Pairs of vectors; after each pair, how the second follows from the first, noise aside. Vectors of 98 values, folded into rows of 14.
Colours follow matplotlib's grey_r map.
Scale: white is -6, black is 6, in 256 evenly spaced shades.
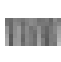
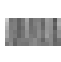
reversed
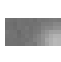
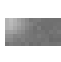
reversed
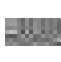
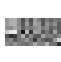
scaled up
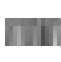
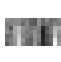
scaled up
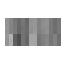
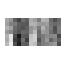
scaled up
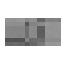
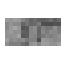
reversed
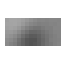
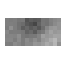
reversed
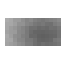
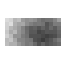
scaled up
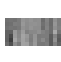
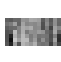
scaled up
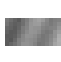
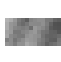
reversed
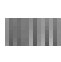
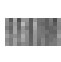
reversed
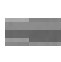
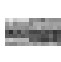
scaled up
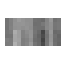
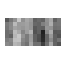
scaled up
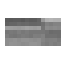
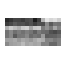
scaled up
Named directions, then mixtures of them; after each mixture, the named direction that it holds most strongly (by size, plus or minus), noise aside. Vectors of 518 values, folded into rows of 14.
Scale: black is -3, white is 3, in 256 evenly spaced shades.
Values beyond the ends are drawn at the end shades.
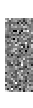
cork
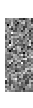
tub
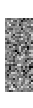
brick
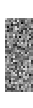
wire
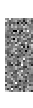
cork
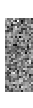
wire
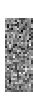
wire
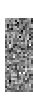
wire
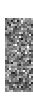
brick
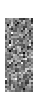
tub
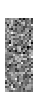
tub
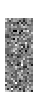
cork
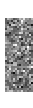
brick
